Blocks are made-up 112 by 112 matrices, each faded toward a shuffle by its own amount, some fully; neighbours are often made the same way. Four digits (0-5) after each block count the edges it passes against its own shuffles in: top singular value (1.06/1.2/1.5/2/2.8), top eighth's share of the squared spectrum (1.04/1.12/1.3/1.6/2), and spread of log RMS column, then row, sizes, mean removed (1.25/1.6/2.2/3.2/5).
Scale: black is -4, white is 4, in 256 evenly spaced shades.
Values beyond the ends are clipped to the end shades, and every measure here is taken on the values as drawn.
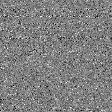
1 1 0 3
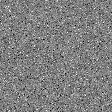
0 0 0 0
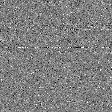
2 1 0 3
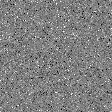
0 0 0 1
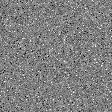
2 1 0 0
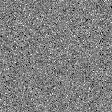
3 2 1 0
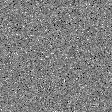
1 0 0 0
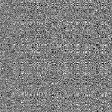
5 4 3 3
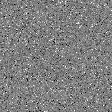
3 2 0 0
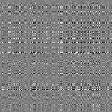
5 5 4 4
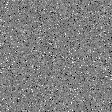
0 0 0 0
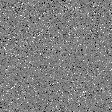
2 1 0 1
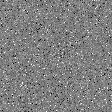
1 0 0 0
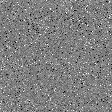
1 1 0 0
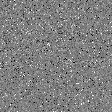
2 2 0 1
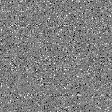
3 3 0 2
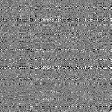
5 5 2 4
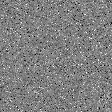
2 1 0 0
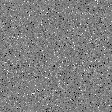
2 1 0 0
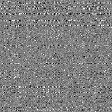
4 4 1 3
